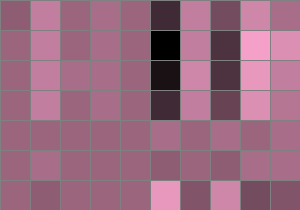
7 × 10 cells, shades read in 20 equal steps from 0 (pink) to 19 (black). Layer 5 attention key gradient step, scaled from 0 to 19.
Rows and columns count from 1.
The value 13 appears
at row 2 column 8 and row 3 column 8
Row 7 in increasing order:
1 3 7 7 7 7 8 9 9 10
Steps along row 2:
down up down up up down up down up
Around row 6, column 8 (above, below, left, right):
6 3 7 6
